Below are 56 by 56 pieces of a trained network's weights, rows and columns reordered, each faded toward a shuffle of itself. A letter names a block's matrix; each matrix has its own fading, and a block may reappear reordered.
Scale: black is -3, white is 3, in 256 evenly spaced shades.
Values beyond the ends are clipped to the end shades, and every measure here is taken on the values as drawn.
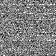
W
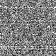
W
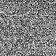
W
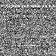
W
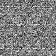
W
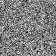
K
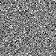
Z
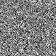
Z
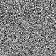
Z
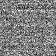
W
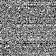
W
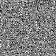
Z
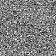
Z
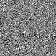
Z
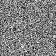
K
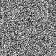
K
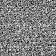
W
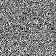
Z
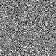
Z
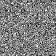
Z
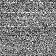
W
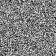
K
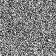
K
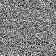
Z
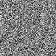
Z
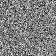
K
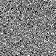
Z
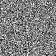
K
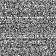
W
